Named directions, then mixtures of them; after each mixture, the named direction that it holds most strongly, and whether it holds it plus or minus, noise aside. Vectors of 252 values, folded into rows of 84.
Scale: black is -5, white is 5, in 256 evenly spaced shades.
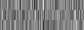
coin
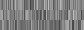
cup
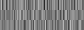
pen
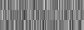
pen, minus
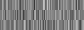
pen, minus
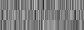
coin, minus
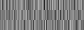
pen, plus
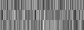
coin, minus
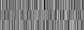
pen, plus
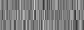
coin, minus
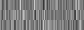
coin, minus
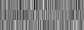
coin, plus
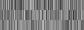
cup, minus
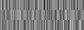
pen, plus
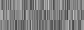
cup, plus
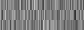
coin, minus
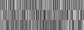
cup, plus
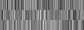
cup, minus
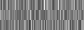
pen, minus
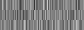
pen, minus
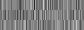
coin, plus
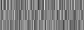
pen, minus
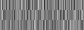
pen, plus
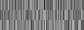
cup, minus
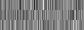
coin, plus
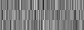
coin, minus
